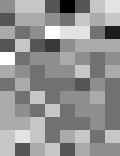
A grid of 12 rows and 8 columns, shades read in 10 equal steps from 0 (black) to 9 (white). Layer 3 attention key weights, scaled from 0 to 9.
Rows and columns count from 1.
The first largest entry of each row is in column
8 6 4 2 1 6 2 3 4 3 2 1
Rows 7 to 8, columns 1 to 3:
4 6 4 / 6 4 7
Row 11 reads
7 8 7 4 6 7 4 7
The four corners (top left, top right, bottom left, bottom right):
5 8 7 5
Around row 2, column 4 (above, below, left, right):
3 9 6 4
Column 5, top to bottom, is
0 4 8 5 6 5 4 5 4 4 6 3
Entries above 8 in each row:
0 0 1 0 1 0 0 0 0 0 0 0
